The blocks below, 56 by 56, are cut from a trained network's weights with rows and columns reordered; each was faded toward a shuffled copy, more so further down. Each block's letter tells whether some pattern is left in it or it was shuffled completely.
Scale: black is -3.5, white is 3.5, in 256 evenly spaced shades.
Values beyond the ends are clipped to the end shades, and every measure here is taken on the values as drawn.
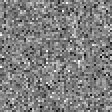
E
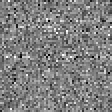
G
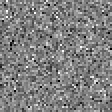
E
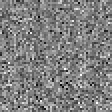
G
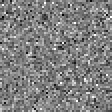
E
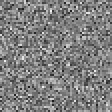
G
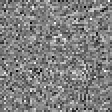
G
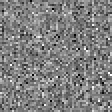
G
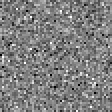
E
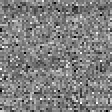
G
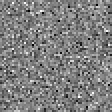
E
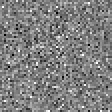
E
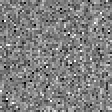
E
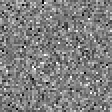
E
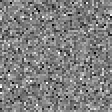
E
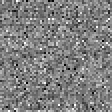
G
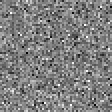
E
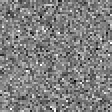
E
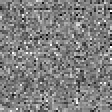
G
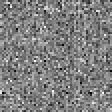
G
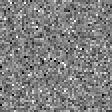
E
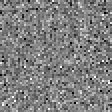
E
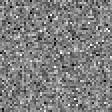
E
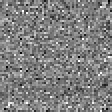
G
